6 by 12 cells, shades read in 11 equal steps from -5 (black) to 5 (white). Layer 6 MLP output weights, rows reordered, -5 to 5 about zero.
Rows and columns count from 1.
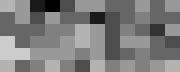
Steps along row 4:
down up same up up down down up same down down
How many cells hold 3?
3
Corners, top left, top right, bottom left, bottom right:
2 1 2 2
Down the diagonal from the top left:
2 1 -1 0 1 -2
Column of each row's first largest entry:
1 2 6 1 1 1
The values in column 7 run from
-4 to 2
